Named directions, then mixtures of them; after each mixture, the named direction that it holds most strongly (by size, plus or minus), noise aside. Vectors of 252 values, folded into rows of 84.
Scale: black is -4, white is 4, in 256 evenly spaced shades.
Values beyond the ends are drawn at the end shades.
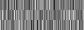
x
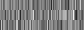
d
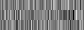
d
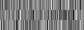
d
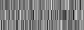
d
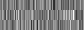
x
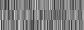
x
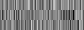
x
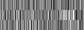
d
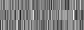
d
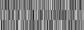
d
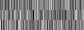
d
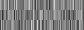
x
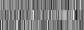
d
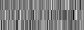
d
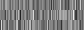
d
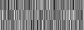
x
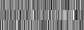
d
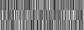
x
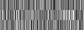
x
